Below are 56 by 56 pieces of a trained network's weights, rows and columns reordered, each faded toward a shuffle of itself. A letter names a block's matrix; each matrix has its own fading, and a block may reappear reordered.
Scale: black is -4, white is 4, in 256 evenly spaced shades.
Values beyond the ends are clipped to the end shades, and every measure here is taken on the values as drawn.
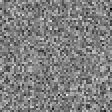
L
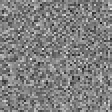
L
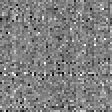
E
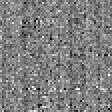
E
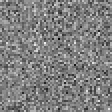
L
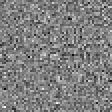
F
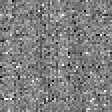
E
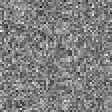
L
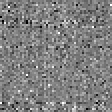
E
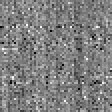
E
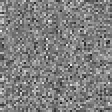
L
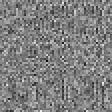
L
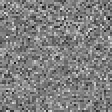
F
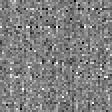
E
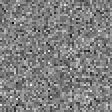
F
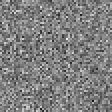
L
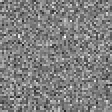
L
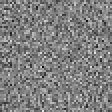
L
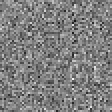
L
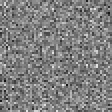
L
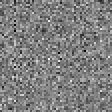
F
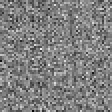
L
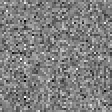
F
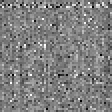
E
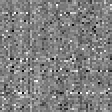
E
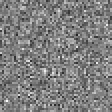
L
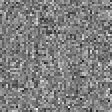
L
